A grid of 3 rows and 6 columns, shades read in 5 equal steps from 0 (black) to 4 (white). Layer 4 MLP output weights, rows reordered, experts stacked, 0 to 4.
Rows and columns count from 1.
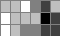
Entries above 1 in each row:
5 4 4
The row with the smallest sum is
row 3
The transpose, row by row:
3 4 4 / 3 3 3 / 4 3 2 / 2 3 2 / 1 0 1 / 3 1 1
